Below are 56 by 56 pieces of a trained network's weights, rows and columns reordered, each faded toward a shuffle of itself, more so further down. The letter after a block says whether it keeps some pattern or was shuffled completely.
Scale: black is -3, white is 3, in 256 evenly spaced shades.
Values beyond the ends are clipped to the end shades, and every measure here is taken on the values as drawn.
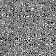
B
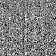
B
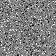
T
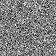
T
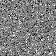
T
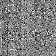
B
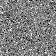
T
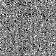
B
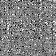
B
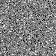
T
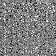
B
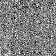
B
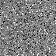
T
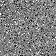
T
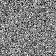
B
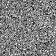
B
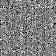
B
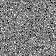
T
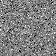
T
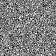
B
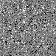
B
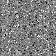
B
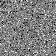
T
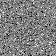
T
